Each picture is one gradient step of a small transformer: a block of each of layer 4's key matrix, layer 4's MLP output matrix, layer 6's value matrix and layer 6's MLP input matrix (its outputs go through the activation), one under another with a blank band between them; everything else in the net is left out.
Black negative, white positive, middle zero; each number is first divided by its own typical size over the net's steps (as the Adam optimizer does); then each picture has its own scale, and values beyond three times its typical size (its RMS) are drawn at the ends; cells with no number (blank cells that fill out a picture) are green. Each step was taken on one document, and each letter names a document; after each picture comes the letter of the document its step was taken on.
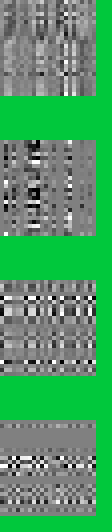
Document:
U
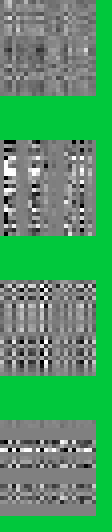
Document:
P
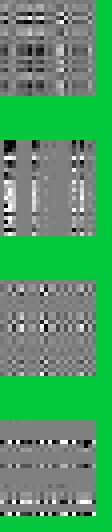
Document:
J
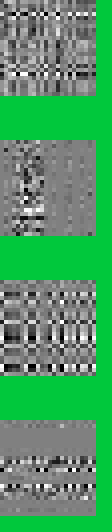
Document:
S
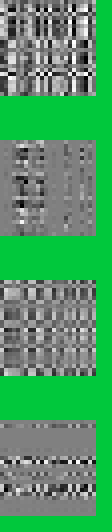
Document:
S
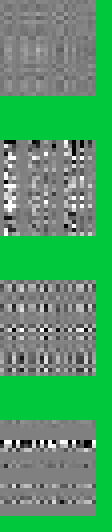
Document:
J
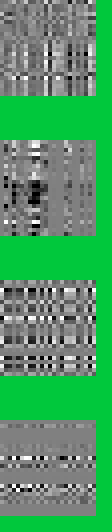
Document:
U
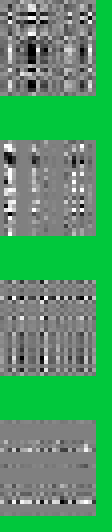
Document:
J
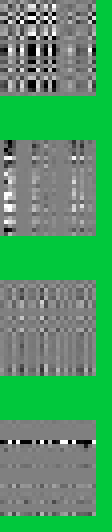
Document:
J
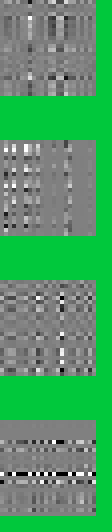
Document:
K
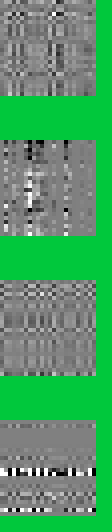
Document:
U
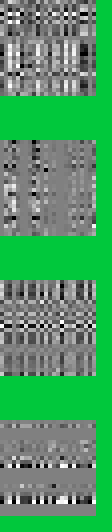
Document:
P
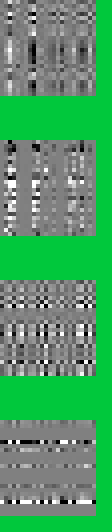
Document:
J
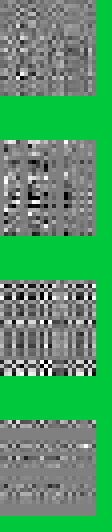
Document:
U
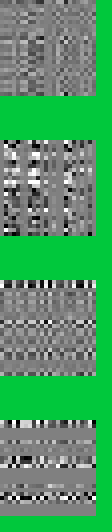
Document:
P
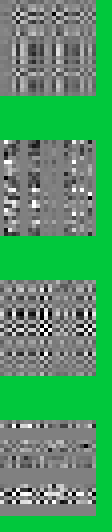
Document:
P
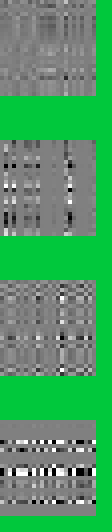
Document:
K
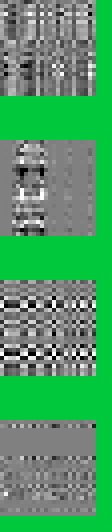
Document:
S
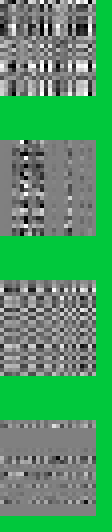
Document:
S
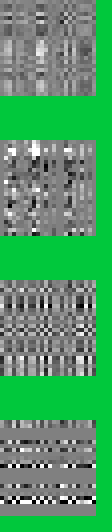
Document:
P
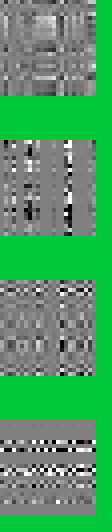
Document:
K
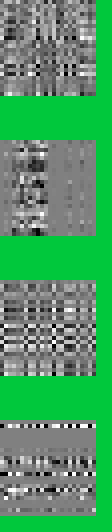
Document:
S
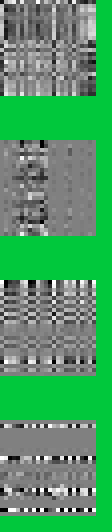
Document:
S
